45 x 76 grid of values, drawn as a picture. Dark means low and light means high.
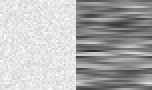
It is made of 1 by 2 panels. Panel 1,1: very high, fine-grained, faint in contrast. Panel 1,2: middling, streaked across, strong in contrast.
